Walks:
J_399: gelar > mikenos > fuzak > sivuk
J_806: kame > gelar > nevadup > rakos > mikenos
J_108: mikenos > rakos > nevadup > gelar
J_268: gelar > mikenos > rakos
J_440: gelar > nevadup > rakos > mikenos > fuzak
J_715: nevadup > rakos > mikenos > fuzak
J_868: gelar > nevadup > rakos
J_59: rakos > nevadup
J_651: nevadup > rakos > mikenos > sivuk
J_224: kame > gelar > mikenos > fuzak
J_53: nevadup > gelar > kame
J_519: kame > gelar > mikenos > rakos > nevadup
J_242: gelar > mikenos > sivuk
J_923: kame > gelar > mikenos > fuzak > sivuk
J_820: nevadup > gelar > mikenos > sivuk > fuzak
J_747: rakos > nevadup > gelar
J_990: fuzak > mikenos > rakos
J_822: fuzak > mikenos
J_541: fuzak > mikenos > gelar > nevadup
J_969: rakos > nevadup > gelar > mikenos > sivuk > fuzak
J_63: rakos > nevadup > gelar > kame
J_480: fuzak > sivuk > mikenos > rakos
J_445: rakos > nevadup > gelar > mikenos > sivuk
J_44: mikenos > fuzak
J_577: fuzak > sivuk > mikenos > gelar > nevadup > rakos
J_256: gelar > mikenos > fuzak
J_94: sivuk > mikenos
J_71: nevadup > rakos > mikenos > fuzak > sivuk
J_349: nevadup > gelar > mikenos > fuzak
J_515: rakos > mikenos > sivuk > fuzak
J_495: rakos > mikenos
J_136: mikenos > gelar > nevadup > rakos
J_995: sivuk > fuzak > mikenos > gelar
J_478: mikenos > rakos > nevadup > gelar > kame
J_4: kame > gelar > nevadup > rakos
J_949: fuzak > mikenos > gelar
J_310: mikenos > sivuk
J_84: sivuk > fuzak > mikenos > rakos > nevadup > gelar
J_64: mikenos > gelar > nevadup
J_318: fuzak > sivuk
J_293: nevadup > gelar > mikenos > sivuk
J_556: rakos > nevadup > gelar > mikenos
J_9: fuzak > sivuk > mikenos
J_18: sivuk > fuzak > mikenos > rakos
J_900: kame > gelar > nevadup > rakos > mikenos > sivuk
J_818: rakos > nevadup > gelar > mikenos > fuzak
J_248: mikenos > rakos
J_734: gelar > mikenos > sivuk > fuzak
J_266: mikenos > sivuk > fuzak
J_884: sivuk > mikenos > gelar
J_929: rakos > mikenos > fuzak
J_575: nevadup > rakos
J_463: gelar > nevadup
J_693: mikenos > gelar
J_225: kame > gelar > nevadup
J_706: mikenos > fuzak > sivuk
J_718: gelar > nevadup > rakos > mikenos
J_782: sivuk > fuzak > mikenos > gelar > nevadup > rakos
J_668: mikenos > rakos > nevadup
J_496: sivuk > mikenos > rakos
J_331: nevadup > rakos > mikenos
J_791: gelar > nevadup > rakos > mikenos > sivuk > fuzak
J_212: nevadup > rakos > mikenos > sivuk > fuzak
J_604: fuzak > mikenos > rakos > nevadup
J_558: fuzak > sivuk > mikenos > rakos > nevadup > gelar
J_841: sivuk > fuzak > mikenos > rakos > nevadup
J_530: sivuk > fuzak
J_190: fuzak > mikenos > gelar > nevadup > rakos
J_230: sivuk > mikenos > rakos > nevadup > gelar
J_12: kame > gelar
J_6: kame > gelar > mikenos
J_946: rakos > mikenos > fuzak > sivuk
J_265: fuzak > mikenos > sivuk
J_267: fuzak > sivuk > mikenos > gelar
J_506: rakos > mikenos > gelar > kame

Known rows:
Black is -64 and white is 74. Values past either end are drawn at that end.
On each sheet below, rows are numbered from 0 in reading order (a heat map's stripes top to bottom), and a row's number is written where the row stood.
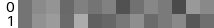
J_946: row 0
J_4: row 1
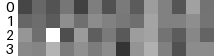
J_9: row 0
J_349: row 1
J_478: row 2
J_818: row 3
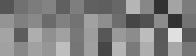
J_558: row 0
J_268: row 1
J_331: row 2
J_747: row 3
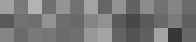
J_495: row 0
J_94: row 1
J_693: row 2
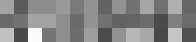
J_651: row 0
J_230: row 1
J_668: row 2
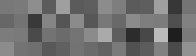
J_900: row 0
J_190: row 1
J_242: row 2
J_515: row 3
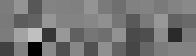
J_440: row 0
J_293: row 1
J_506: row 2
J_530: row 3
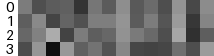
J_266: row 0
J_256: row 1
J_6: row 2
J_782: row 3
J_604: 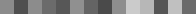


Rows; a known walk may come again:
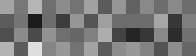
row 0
J_495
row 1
J_949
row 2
J_884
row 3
J_108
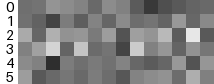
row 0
J_496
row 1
J_820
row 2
J_331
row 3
J_63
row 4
J_791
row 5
J_212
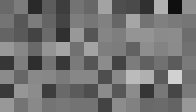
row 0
J_734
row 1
J_44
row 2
J_822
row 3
J_718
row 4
J_267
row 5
J_715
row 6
J_923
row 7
J_969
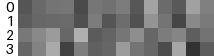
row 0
J_706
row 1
J_480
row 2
J_4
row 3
J_6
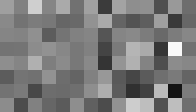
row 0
J_556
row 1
J_693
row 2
J_929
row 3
J_71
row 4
J_818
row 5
J_94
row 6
J_242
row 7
J_604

